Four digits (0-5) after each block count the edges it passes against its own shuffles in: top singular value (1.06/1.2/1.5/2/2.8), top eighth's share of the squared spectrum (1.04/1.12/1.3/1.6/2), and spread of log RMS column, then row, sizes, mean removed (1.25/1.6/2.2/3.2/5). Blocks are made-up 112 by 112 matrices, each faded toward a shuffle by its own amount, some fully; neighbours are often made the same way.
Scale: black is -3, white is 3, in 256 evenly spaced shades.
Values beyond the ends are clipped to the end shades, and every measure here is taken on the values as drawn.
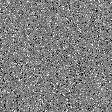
2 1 1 0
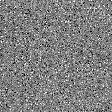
3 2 1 0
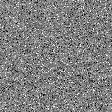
2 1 0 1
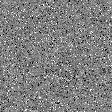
2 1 0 0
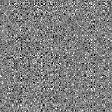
4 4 3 3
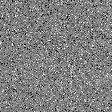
2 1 1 0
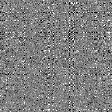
4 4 3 3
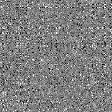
4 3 2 2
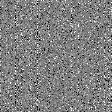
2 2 3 0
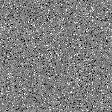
0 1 1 0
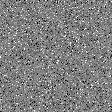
0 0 0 0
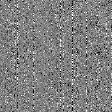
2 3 4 0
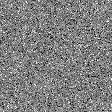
1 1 0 0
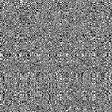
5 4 3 3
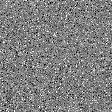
3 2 0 0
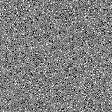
3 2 1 0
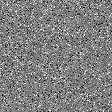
3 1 0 1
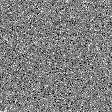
1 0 0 0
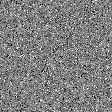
1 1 0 0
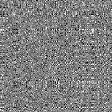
4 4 3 3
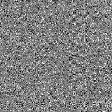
4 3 2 2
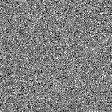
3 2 1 1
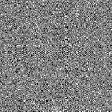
4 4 2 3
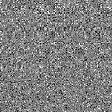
4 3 2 2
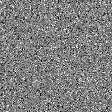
3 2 1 1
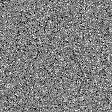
0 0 0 0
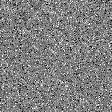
3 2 1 0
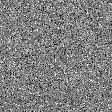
2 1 0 0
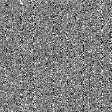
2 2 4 0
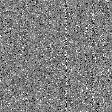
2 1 2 0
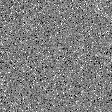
0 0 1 0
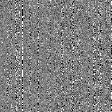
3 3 4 0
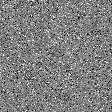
0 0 0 0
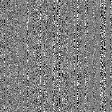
2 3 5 0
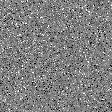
0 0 0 0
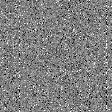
2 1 2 0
